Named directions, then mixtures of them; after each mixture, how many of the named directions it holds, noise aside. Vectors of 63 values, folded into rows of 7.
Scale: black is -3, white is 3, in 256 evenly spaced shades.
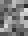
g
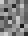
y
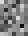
one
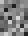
one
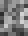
one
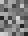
one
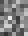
two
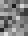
two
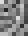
one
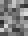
one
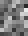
one
